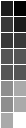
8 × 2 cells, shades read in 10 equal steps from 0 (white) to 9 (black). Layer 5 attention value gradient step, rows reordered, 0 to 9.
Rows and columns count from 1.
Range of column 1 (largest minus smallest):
5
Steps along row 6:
down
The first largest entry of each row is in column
2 2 1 1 1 1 1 1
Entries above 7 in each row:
2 1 0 0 0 0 0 0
